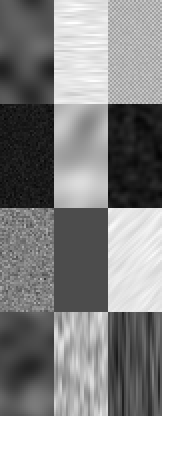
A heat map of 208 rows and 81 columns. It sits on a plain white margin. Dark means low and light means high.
The table splits into 4 rows of 3 panels. Panel 1,1: low, smooth. Panel 1,2: very high, streaked across, faint in contrast. Panel 1,3: high, checkered. Panel 2,1: very low, fine-grained, faint in contrast. Panel 2,2: high, smooth. Panel 2,3: very low, blotchy, faint in contrast. Panel 3,1: middling, fine-grained. Panel 3,2: low, flat. Panel 3,3: very high, slanting up to the right, faint in contrast. Panel 4,1: low, smooth. Panel 4,2: high, streaked downward. Panel 4,3: low, streaked downward.
